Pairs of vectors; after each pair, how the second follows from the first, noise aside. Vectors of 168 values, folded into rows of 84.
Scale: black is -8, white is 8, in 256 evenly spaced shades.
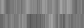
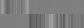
partly zeroed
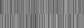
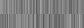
shuffled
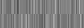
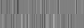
partly zeroed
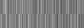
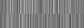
shuffled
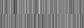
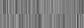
shuffled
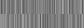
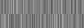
shuffled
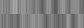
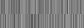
shuffled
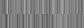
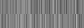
reversed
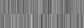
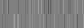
partly zeroed
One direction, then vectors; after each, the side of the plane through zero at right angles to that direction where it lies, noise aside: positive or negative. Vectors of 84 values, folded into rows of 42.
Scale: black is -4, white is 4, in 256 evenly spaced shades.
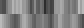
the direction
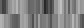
positive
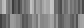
negative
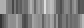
negative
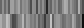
positive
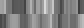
negative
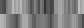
positive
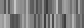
positive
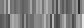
negative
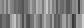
negative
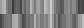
negative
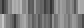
positive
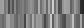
negative
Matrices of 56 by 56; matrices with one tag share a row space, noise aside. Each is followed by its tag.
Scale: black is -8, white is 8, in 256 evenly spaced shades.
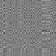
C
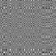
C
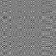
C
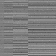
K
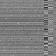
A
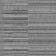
K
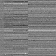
K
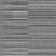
K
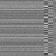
A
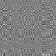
C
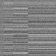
K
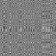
C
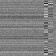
A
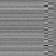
A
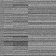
K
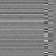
A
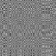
C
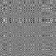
C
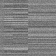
K
